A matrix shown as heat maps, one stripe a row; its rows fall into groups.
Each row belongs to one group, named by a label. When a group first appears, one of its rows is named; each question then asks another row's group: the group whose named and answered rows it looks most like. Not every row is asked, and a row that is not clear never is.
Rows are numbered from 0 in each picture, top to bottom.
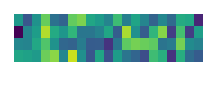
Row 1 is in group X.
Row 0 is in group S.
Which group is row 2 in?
X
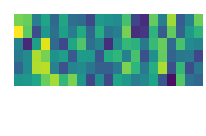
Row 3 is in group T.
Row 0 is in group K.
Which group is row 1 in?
K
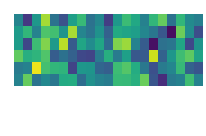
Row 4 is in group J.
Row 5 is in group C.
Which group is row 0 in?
X
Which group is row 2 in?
J
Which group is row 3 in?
K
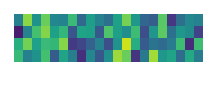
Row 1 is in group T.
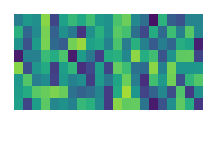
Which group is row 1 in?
K
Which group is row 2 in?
S
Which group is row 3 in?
T
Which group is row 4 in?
K
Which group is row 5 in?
K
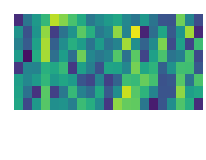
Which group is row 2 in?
X
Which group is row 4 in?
T
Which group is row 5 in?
X
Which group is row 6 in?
X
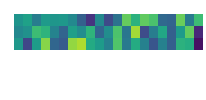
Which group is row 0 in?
X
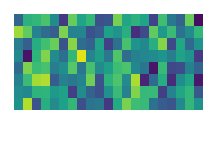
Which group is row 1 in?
K
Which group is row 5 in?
T
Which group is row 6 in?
T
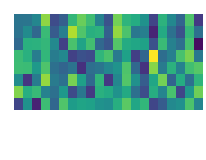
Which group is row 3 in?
K
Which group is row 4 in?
K
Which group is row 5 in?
X
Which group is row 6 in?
K
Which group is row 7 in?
C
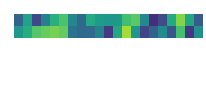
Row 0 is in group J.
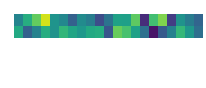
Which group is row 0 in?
T
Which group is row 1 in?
J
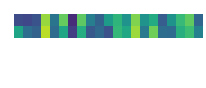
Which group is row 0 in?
T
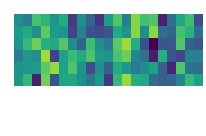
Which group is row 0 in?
T
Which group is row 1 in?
T
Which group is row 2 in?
J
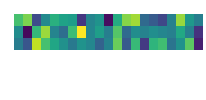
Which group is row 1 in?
S
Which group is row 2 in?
T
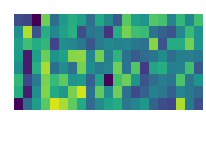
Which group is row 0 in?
X
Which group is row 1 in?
C
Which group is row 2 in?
K
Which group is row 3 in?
S
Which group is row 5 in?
J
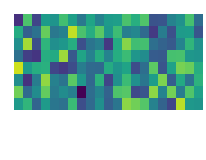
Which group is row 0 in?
C
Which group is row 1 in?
S
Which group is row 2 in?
C
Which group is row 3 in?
J
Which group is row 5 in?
X
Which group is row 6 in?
K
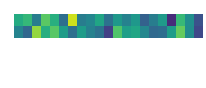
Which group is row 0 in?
S
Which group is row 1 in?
J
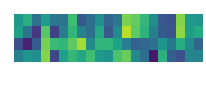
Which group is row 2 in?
S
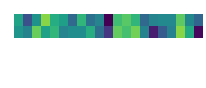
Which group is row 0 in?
J
